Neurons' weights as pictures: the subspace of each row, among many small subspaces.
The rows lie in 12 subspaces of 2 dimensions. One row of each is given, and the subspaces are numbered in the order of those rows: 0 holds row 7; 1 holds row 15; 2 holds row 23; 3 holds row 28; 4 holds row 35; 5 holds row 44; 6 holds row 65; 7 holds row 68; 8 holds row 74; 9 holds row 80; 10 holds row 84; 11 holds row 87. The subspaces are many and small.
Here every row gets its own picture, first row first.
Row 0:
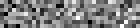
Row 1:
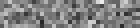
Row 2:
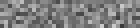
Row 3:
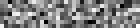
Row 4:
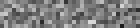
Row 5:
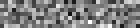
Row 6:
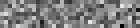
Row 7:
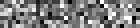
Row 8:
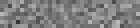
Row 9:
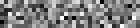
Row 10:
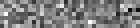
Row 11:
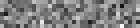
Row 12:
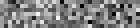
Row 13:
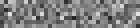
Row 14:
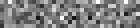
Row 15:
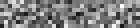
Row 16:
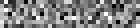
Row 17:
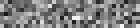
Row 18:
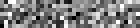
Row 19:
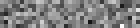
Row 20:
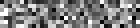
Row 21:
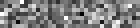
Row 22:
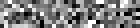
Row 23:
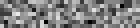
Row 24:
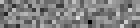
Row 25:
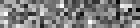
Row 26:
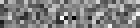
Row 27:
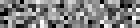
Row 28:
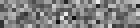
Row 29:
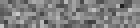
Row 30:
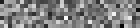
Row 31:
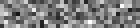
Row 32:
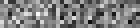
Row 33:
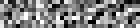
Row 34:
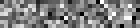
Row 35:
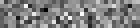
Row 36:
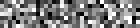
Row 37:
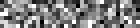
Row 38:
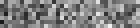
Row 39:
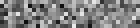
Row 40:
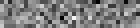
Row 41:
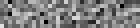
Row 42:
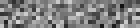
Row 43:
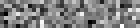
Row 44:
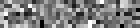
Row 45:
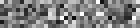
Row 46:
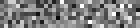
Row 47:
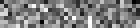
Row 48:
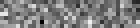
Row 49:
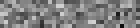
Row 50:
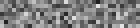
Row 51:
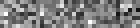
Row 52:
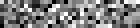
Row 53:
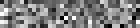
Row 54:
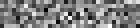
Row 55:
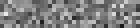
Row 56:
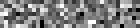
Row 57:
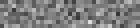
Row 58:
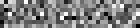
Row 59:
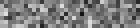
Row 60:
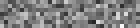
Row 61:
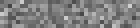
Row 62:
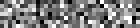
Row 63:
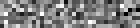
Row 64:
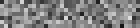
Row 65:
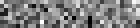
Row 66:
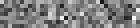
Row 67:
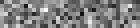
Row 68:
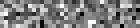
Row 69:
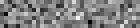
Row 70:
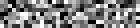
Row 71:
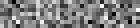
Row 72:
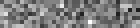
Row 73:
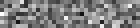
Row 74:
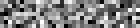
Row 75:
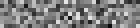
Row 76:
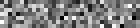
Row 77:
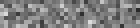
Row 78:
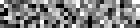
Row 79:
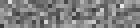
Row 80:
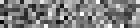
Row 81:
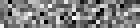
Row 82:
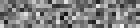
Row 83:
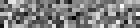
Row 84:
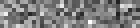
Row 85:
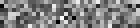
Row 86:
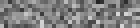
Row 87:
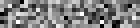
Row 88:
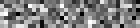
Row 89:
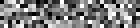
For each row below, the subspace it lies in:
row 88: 7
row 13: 11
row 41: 2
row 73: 11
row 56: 7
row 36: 0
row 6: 8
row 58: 11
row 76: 1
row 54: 4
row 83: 1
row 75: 4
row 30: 9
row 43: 7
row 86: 5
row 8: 11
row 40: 5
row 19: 8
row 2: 1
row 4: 7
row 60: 3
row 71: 0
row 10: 10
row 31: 2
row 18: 1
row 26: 8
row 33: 8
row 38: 9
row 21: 11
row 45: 0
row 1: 5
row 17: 6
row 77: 7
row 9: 1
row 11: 6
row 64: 9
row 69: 4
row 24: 4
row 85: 3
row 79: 2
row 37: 6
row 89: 9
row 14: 5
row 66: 0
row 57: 4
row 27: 8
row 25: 10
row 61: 11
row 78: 6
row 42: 1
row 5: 4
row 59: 7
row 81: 2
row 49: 3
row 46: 9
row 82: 3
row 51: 10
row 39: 5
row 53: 8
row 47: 6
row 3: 2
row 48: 6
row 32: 0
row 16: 11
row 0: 4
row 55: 6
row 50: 3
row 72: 10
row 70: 3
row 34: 0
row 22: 5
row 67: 4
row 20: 8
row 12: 9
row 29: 2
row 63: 10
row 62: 0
